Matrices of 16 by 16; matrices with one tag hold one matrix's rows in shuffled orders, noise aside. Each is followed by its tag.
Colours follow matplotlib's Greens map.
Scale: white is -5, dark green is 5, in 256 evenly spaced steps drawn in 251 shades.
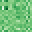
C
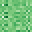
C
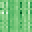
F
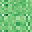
C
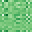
C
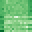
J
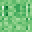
C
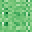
C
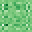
C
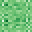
C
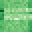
J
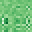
C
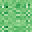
C
